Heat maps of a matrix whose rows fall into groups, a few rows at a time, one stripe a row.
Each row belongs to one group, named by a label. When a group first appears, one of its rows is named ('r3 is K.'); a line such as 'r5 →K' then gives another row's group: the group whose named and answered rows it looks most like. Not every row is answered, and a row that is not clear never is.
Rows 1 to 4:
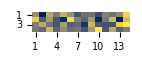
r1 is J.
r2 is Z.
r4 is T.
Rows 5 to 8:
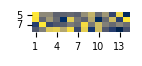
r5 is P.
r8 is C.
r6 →Z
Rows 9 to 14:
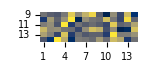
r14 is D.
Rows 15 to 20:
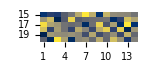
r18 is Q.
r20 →D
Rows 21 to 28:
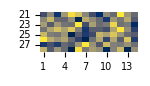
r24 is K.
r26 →P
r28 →Z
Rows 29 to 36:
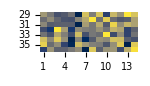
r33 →Q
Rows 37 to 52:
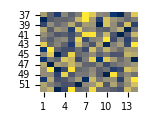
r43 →Z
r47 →J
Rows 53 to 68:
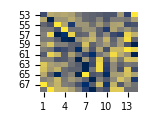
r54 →J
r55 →D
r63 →P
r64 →P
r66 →K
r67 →P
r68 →K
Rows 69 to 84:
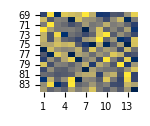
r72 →P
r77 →D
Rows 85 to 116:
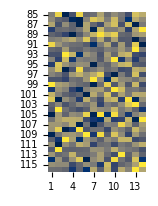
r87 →Q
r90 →C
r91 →P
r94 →T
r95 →K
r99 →P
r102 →Q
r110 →D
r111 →J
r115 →Z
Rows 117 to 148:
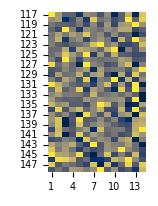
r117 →Z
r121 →C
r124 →T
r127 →Z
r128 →J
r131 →P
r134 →P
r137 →Z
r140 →J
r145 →P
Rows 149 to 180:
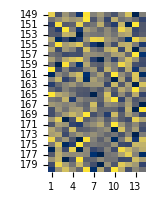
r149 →Z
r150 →C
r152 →D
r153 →D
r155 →K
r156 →Q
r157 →P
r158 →K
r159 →D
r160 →Q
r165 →P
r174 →Z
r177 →K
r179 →K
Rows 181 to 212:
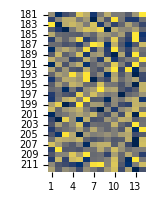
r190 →Z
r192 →Q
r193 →C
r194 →C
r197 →T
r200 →K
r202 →D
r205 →D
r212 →Q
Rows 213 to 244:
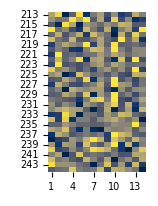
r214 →C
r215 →D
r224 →P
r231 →Q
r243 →P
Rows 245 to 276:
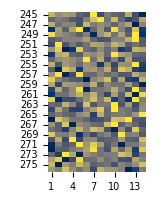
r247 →Z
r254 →C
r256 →D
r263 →Q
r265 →J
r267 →T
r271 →T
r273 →D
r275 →J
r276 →C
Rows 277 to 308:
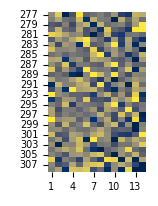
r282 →C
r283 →Q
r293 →P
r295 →T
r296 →Q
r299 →Q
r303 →J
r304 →K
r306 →Q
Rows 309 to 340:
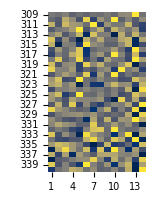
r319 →Z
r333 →Z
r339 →Z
